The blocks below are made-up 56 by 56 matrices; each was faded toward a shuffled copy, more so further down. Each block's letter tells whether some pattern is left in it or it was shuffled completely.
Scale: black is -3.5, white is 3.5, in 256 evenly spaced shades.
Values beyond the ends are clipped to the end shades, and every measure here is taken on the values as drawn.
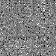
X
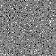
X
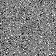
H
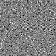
X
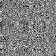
X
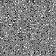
X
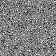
H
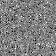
X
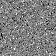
H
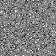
X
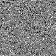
X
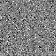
X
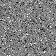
H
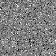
X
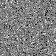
H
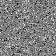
X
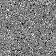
H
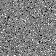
H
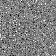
X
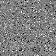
X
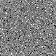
X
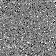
H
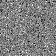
H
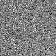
X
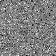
X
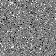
X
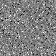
X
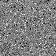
H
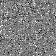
X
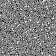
H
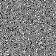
X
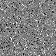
H
